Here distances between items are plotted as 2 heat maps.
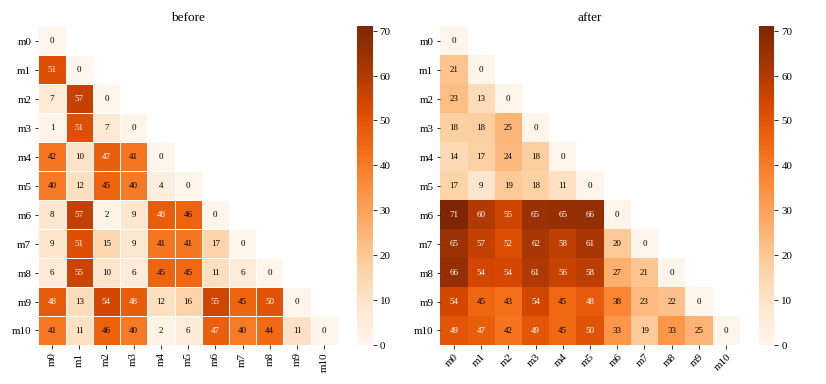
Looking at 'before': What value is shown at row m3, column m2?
7
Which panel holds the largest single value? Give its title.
after
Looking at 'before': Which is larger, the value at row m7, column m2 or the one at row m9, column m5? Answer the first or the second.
the second
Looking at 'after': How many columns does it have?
11
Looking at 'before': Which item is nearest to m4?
m10
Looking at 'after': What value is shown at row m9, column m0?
54
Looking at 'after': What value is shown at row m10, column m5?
50
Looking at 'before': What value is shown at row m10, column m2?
46
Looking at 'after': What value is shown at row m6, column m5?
66
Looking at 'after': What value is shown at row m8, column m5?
58
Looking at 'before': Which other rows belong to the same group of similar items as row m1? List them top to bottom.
m4, m5, m9, m10
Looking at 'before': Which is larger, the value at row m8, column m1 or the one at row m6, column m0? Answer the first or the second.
the first
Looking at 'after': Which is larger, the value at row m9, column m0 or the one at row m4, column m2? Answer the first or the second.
the first
